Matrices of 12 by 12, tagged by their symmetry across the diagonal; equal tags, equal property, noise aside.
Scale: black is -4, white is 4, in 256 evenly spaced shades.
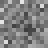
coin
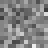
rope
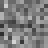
rope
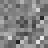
coin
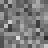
rope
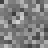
coin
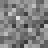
coin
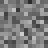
rope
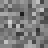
rope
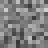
rope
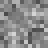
coin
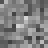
coin
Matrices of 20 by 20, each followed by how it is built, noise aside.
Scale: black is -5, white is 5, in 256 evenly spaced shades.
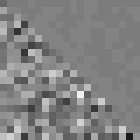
lower triangular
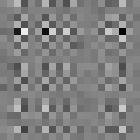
low rank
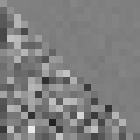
lower triangular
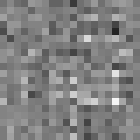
low rank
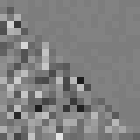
lower triangular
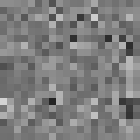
low rank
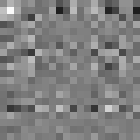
low rank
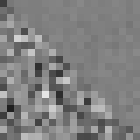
lower triangular
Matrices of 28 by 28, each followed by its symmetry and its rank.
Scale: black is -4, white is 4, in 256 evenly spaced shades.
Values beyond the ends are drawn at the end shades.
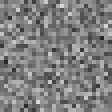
antisymmetric, full rank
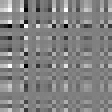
symmetric, rank one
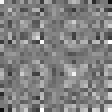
symmetric, rank three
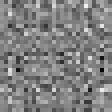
neither, rank five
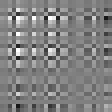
symmetric, rank one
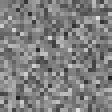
antisymmetric, full rank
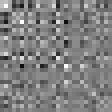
symmetric, rank three
